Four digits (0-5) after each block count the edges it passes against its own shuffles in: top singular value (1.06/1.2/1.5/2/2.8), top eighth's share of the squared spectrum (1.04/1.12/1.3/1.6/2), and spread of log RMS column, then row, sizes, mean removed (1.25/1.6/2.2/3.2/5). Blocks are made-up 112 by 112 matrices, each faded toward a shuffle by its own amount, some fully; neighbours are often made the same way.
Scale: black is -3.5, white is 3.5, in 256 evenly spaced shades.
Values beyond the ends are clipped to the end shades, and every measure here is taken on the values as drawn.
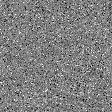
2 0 0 0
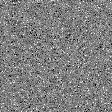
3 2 0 0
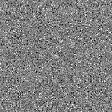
4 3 2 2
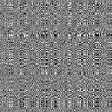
5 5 4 4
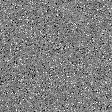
1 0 0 0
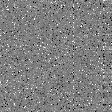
3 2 1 0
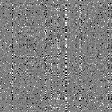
5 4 3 2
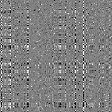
5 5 4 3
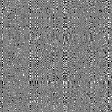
5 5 4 3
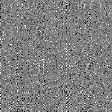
4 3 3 1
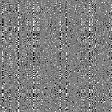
5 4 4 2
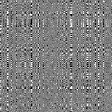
5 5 4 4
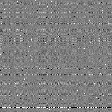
5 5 2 3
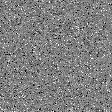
3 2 0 0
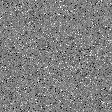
0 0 0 0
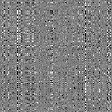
5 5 4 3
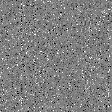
2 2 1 0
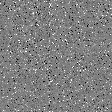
2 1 0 0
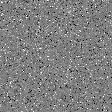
1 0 0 0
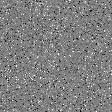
1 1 0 0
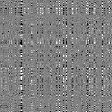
5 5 4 3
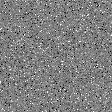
0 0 0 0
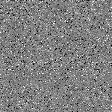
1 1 0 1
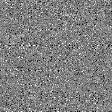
1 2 2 2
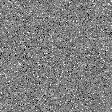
0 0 0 1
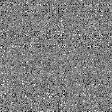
1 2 3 3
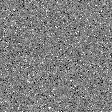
0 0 0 0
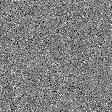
0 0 0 0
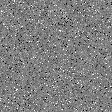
0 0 0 0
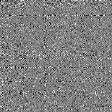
2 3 3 3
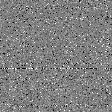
2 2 1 2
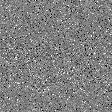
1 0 0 1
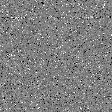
1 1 0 1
